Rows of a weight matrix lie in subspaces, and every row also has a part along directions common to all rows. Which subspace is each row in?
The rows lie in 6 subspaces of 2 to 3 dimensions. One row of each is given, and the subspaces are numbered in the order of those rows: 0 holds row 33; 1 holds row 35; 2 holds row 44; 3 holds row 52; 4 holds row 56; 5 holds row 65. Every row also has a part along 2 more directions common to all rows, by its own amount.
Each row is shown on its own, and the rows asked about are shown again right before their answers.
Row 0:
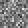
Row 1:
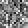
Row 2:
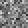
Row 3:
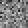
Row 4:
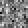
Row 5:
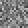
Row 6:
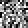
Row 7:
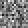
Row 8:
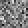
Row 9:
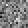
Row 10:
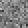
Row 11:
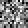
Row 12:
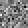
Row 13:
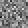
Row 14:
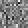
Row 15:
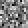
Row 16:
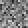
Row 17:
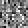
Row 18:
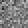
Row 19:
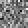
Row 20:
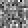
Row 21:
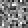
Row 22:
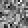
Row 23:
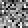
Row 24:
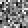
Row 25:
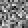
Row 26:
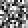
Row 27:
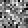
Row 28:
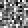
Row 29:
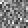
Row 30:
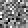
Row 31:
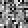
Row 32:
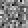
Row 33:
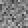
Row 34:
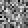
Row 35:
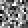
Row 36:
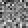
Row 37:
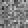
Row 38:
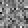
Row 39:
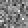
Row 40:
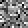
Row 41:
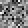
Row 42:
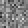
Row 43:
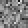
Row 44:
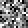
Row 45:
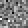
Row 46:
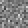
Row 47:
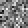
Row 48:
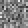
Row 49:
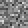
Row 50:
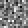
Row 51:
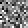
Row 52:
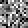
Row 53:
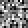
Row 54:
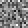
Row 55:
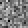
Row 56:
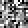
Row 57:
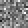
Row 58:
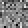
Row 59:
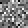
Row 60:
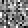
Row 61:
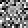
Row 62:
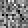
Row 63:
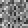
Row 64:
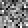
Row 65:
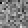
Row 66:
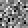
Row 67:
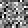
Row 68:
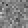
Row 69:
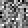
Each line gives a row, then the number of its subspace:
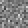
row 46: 2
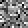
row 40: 3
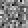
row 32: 1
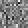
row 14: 3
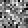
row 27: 2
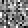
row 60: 3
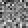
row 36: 0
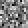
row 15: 1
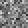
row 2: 2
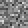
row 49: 3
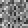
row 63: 4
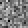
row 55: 5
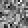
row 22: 3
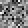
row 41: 0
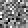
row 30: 5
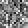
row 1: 3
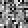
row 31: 4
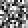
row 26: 1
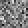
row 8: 2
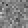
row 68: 4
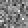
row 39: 3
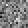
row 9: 4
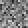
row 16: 0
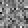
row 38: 4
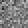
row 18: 4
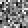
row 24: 5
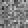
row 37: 4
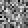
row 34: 2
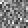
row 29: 2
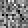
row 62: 3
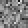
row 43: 3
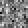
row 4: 4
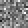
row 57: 2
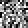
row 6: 5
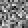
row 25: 1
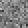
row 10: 0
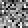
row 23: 0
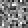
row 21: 1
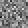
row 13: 1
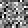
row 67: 1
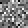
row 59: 0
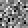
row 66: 5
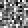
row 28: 5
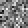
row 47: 0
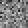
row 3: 5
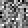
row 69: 2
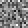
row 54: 1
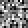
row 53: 1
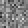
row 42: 3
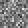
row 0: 0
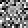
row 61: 4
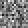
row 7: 3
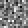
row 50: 5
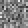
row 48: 2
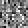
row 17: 3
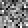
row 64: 0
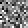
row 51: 2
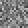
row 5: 4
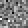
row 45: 5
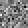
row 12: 5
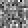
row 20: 1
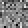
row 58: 0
